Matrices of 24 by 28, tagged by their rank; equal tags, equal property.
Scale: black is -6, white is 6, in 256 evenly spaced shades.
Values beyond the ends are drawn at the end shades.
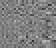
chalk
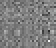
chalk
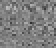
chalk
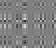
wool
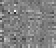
chalk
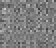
chalk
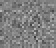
chalk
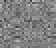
chalk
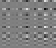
wool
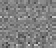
chalk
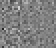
chalk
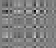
wool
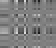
wool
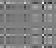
wool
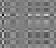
wool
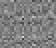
chalk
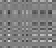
wool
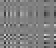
wool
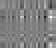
wool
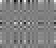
wool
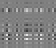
wool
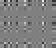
wool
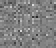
chalk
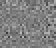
chalk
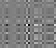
wool
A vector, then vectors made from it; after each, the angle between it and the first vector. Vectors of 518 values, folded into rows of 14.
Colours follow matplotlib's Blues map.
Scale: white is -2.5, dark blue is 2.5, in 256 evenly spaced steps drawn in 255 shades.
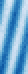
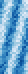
nearly parallel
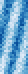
nearly opposite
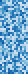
orthogonal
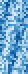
partly opposed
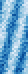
nearly parallel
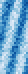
nearly opposite
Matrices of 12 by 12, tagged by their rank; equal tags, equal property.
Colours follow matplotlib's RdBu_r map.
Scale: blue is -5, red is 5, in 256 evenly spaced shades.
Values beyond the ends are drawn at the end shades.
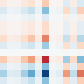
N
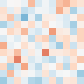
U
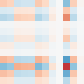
N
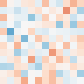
U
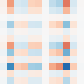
N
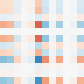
N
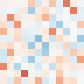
U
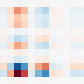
N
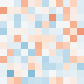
U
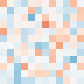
U
